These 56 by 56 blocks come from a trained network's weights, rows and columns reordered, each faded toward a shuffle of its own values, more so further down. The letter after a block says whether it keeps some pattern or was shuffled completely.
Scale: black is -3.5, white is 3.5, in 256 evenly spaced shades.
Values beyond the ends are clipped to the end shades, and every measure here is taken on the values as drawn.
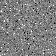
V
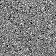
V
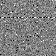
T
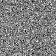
T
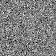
V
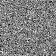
V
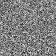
T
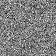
V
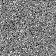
V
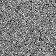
V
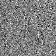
T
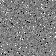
V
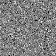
T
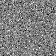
V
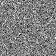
V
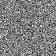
T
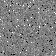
V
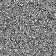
V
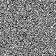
T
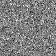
T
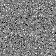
V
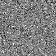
T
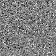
T
